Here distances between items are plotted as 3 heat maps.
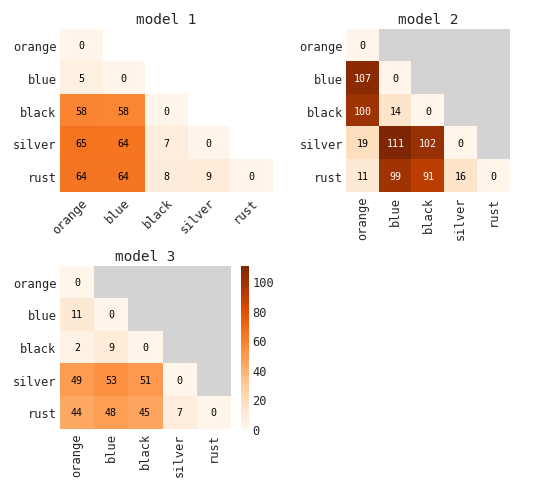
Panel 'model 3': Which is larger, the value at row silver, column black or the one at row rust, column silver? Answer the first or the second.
the first
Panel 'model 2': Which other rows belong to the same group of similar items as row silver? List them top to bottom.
orange, rust
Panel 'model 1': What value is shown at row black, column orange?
58
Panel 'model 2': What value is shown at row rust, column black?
91
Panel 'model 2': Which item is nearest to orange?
rust
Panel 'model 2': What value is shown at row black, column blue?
14
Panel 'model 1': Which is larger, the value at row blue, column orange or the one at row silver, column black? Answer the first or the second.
the second
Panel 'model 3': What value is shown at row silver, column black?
51
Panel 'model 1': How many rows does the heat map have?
5
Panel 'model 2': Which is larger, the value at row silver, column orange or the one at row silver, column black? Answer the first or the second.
the second
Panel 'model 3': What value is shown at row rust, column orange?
44
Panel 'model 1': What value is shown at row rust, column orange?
64
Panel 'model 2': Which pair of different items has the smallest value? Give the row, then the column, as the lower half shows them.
rust, orange
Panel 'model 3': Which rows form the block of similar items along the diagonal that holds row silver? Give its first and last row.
silver to rust
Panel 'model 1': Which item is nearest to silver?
black
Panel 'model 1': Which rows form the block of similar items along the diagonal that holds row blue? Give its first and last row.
orange to blue
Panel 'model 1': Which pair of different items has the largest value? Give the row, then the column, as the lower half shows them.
silver, orange
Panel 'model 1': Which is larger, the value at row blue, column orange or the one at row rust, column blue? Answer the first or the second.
the second
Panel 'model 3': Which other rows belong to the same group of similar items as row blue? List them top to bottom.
orange, black
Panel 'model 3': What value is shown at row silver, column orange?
49
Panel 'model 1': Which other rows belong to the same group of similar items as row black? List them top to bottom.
silver, rust
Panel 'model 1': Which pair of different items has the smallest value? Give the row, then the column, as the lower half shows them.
blue, orange
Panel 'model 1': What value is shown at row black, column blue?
58
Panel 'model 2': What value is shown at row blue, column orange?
107
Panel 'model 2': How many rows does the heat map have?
5
